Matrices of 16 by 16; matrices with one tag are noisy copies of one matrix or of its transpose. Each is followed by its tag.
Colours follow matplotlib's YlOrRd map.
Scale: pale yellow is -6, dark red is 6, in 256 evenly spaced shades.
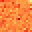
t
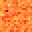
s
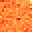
t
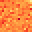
t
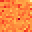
t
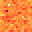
s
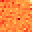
t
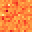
s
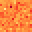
s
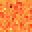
s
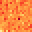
t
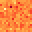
s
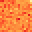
t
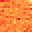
t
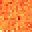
t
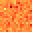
s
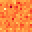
s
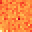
t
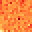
t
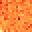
t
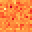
s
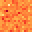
s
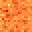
s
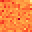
t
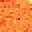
t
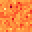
s
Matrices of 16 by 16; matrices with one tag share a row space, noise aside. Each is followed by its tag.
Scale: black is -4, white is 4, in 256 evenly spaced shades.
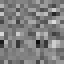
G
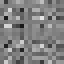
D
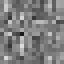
D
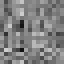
D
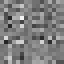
D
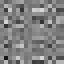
D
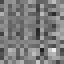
G
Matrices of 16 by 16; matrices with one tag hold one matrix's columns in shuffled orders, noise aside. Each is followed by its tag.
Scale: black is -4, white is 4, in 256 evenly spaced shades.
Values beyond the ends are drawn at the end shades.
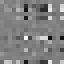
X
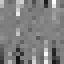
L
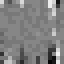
L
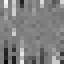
L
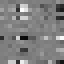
X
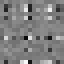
X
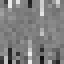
L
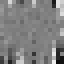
L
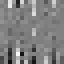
L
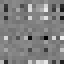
X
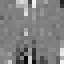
L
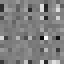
X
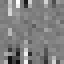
L
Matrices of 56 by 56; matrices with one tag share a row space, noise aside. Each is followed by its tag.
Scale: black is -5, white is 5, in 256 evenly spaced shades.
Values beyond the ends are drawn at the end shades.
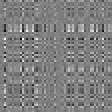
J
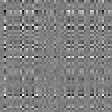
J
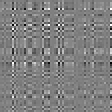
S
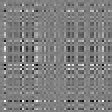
J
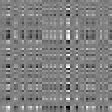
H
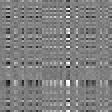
H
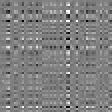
H
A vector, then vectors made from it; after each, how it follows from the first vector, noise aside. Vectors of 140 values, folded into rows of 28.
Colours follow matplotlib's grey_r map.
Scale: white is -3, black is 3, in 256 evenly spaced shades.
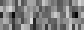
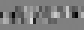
partly zeroed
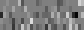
partly zeroed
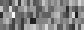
sign-scrambled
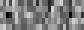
reversed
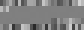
partly zeroed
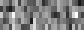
negated
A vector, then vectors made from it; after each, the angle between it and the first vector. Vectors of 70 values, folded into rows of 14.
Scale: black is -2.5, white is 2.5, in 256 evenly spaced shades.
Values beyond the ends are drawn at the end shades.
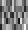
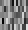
partly opposed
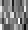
nearly opposite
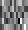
nearly parallel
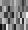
partly aligned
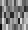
nearly parallel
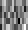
nearly parallel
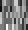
orthogonal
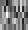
orthogonal
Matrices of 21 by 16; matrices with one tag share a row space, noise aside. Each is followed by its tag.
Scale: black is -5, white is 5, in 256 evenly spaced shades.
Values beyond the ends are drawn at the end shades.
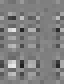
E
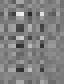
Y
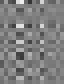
Y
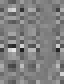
E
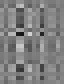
Y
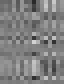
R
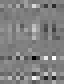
R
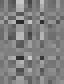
Y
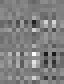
R
